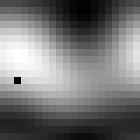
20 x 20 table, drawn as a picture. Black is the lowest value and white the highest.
A single lone cell is far lower than the cells round it. The ninth with the lowest average is the top middle. The ninth with the highest average is the middle left.
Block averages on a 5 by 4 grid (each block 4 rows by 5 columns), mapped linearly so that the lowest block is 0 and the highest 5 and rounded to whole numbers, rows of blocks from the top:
2 1 0 2 / 5 3 2 4 / 5 5 3 4 / 3 3 3 2 / 1 1 1 1
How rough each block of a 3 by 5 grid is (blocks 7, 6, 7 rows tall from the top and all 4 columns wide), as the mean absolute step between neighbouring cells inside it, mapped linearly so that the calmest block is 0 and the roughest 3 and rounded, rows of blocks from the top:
1 2 1 1 2 / 3 0 1 0 1 / 1 1 1 1 0
